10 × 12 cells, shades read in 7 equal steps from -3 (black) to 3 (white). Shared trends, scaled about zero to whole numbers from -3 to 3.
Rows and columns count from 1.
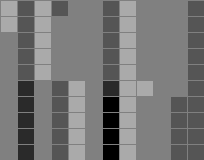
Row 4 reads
0 -1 1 0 0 0 -1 1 0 0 0 -1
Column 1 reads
1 1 0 0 0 0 0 0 0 0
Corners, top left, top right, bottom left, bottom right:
1 -1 0 -1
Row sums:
-1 0 -1 -1 -1 -3 -6 -6 -6 -6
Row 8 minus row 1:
-1 -1 -1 0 1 0 -2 0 0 0 -1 0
